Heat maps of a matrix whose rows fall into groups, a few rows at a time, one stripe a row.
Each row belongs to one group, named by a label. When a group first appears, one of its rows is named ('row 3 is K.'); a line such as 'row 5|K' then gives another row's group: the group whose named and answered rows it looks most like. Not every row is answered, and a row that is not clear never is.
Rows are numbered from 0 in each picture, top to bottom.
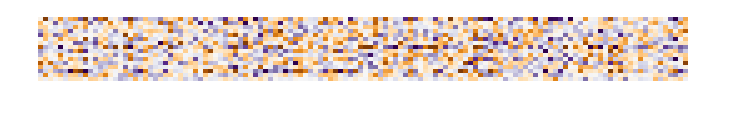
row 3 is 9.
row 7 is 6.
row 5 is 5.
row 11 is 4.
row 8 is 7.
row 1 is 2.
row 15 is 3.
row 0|5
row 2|2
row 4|9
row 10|5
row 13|7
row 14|5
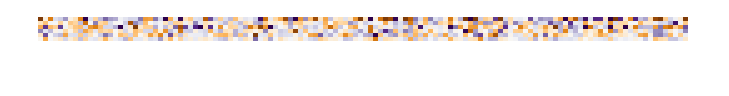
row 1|5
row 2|3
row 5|5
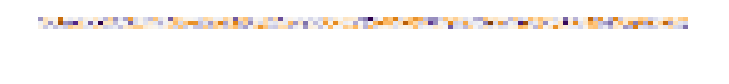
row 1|4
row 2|3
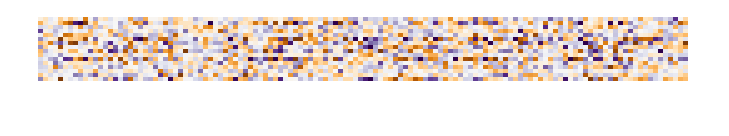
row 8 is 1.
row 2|7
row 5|5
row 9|6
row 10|7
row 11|9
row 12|7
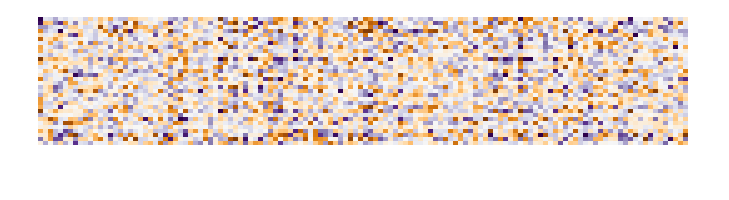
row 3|6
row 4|4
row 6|7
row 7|5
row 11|1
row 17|9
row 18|2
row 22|6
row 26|3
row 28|4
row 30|9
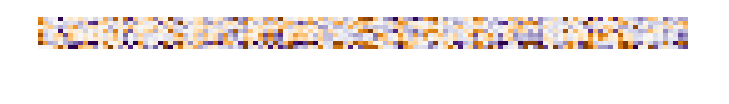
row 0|6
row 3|6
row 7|4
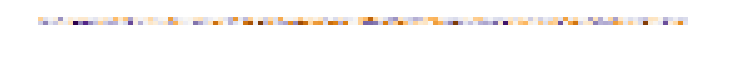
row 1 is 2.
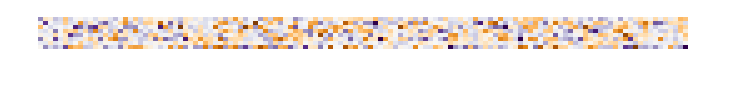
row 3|1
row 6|7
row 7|3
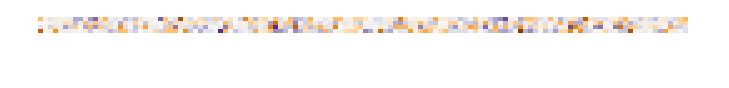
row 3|1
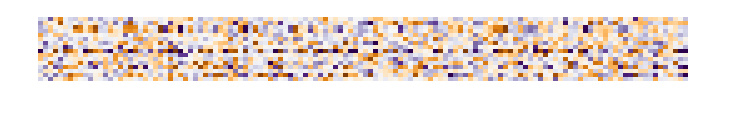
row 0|4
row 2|2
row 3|2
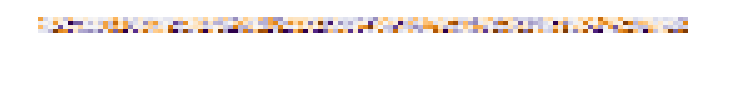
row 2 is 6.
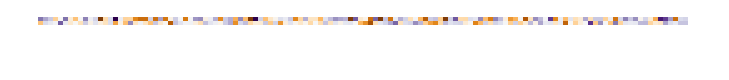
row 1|6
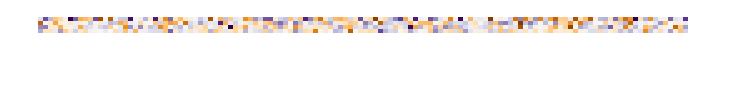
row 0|4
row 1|1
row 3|9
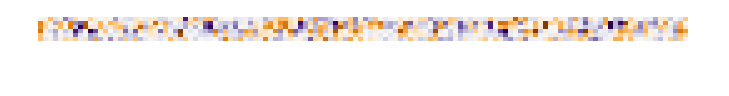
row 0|4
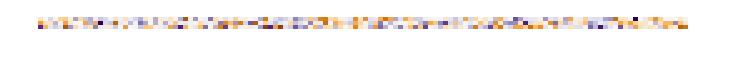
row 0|4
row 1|1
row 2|9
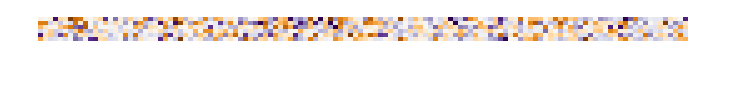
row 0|3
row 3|7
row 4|9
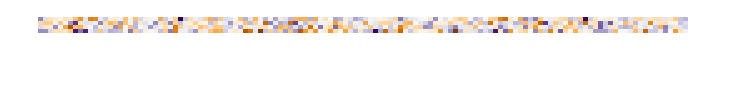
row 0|2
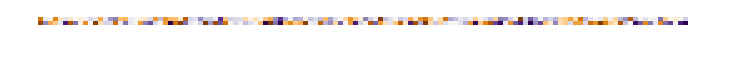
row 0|1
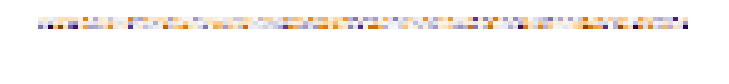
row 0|5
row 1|4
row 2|4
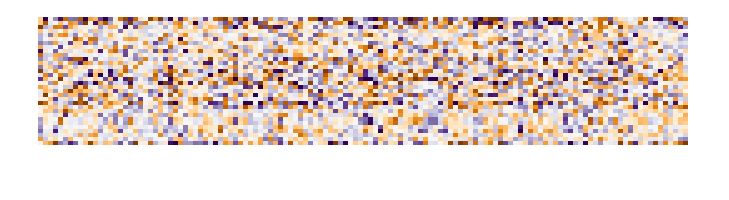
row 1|5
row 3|7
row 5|2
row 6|7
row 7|6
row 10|7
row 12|9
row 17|2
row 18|3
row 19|5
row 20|7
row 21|2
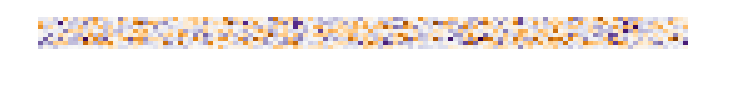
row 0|7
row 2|4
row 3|3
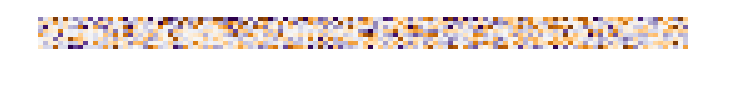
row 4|6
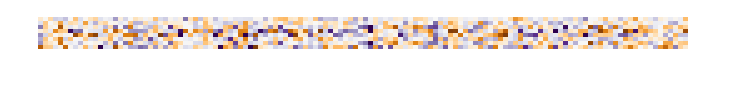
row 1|5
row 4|2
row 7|1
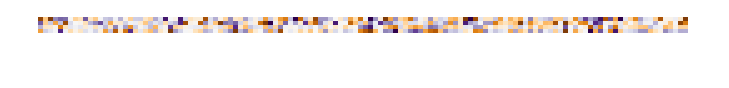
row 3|6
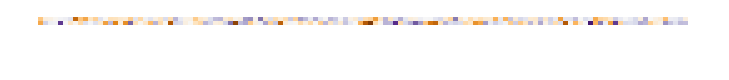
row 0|2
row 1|6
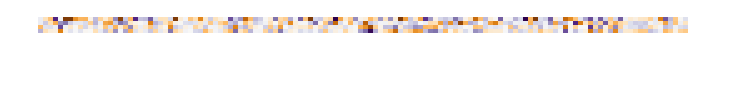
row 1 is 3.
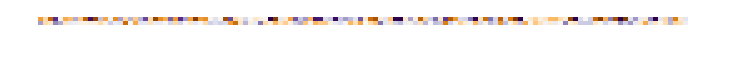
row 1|9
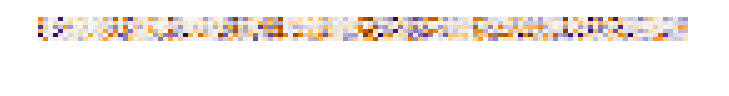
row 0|6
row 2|9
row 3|6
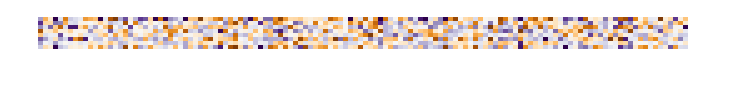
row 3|1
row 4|6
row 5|7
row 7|9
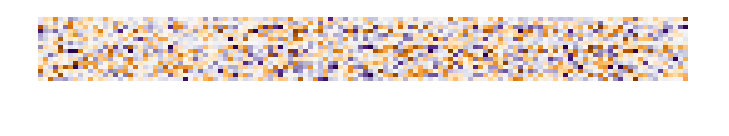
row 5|5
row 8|4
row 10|5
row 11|2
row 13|1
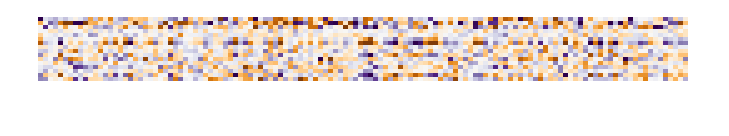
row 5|6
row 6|6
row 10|3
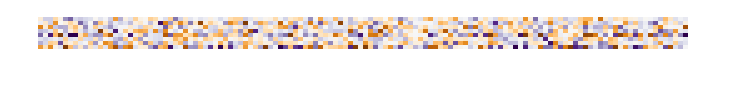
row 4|4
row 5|7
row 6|3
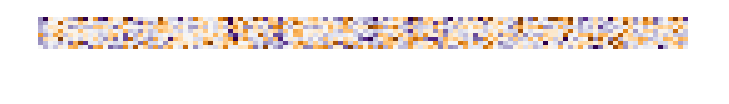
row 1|5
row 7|1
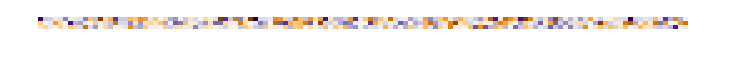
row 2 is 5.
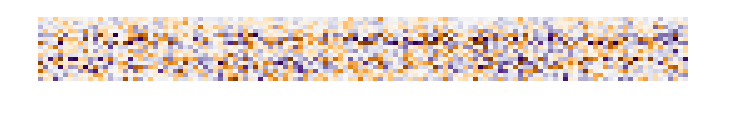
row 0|1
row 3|5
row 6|6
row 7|7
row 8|5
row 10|4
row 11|1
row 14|9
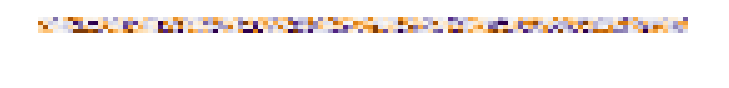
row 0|3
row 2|5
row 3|2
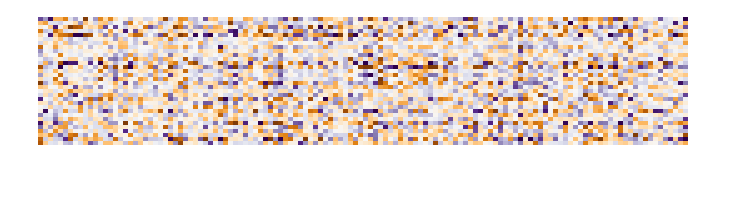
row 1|5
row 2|3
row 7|1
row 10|1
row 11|4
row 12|6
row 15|1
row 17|4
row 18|3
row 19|4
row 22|7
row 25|3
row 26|9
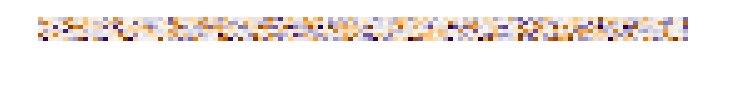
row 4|1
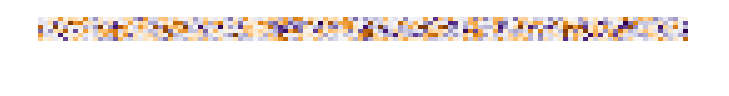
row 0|5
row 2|1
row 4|6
